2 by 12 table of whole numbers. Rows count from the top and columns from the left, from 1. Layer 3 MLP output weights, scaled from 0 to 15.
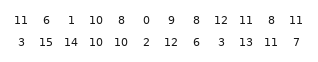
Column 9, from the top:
12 3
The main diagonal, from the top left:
11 15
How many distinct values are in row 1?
8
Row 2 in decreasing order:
15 14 13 12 11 10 10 7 6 3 3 2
